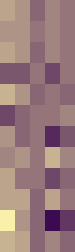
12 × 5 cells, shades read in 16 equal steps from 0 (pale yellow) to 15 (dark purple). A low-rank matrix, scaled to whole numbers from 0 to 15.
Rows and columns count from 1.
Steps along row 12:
up up down up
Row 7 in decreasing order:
13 10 9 8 6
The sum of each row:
35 35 35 47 36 43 46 32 41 32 42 34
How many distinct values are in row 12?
4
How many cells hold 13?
1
